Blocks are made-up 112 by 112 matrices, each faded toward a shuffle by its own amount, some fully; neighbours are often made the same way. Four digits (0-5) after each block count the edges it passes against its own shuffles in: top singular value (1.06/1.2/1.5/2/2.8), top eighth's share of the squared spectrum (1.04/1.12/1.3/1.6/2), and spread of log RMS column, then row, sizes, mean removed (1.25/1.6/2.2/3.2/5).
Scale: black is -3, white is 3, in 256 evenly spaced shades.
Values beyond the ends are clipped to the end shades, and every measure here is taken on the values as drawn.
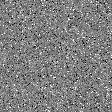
0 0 0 0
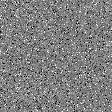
0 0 1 0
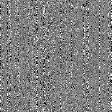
2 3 4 0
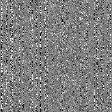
2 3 4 0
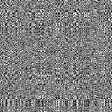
5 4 3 3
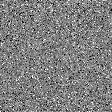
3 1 0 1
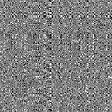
5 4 3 3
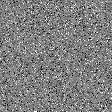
2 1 0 0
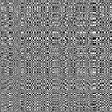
5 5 4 4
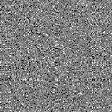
4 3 2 2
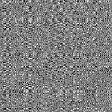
5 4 3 3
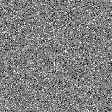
3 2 0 0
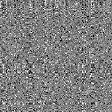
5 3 2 2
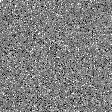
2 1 0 0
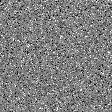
0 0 0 0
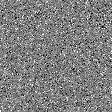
2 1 0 0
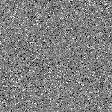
3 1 0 0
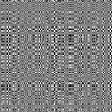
5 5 5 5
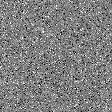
3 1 0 0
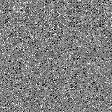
3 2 1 1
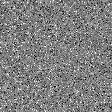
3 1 0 0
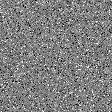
0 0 0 0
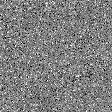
2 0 0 0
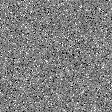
0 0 0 0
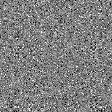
4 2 1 1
